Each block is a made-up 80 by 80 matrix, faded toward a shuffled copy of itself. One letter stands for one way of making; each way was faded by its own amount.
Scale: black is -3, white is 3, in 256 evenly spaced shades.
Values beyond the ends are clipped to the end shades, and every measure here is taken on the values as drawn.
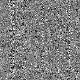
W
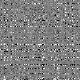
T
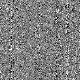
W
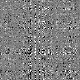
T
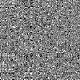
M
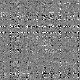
T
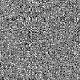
M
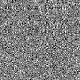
M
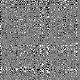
T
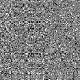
M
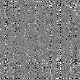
T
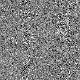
W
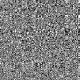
M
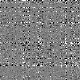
T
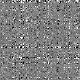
T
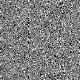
W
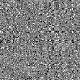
M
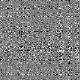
T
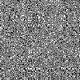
M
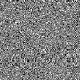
M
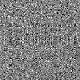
M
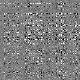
T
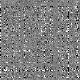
T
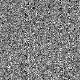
W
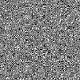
M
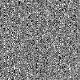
W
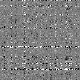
T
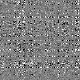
T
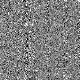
W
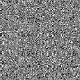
M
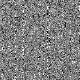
W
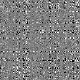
T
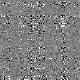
T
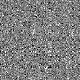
M
